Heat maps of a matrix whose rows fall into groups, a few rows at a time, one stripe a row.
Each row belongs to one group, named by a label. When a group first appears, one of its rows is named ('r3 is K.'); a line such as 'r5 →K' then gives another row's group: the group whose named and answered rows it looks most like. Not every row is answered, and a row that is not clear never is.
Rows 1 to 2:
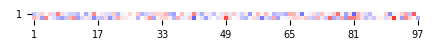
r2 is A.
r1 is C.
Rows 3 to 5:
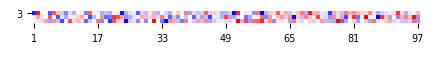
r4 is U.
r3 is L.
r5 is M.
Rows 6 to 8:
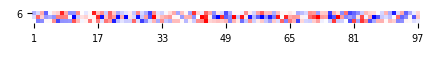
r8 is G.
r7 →L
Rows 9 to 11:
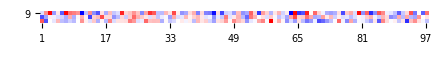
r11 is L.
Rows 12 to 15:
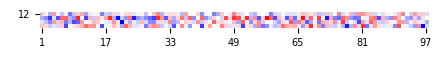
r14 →G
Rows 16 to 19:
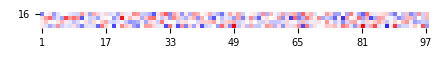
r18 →L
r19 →U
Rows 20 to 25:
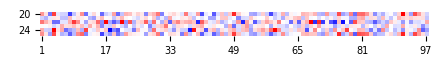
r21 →U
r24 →M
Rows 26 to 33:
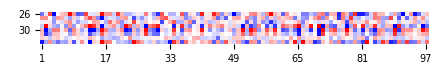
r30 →C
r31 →C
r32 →U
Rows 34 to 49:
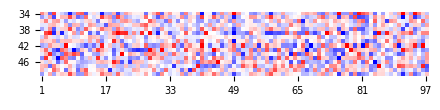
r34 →A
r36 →U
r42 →C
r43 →L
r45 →L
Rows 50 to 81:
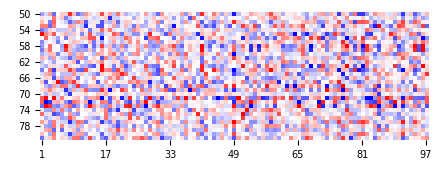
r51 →M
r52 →A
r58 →C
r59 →C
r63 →C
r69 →M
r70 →G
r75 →L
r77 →A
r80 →A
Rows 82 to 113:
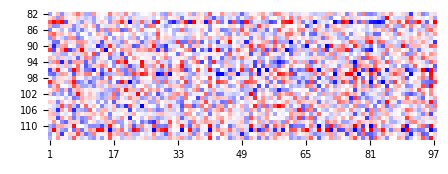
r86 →U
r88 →L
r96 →C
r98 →C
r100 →C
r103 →M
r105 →M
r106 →G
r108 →G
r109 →L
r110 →C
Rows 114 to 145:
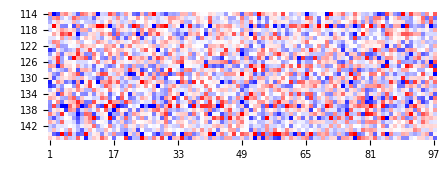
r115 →C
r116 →C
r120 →M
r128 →M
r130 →C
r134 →G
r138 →L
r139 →A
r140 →G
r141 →A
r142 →G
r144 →M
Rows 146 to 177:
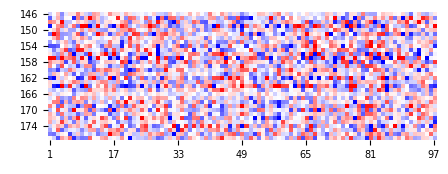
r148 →U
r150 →M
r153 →U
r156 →G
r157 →U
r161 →U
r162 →G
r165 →G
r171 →A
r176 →U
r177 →G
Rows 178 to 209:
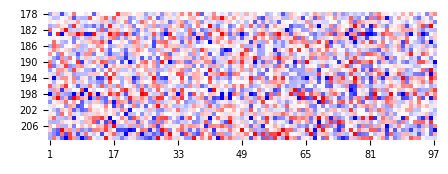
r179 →G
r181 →C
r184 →M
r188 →A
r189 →M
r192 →C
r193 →G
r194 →C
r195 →C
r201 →L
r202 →G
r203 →M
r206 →G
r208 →M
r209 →L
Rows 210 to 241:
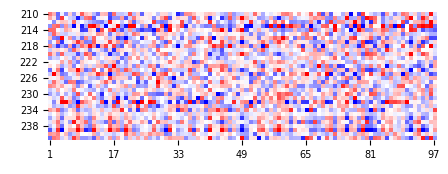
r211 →A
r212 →C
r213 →U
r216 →M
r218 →G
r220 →A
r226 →U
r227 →L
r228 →U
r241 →C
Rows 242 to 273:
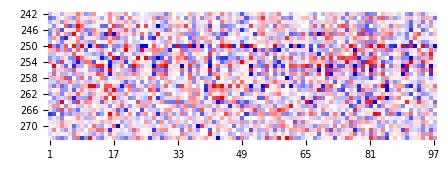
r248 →L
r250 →U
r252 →C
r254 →A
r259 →M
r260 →G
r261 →G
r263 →G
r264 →U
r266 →M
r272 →C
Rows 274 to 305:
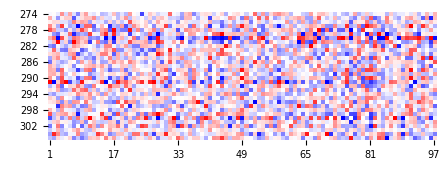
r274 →M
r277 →A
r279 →G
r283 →L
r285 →C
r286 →M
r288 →A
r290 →A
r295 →A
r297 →G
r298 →A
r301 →M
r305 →G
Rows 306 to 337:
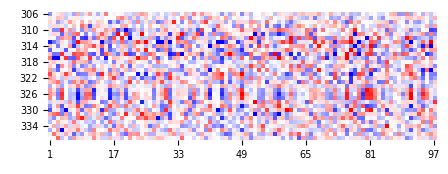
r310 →M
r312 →G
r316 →U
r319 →G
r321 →L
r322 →L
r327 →A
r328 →M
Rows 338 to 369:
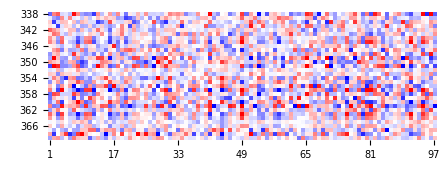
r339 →M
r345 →A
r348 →C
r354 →L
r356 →G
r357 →A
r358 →C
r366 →A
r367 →G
